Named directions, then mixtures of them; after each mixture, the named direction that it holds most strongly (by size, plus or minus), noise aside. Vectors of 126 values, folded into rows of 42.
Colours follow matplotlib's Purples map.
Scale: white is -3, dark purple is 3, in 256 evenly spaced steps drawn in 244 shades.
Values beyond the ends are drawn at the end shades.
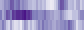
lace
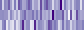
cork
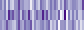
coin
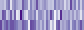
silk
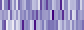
cork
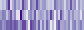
silk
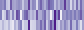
silk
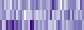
cork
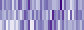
cork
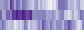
lace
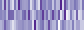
coin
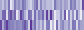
silk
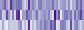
silk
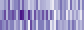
silk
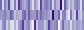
cork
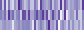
coin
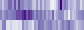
lace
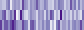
silk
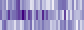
lace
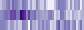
lace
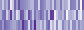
silk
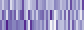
silk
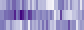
lace
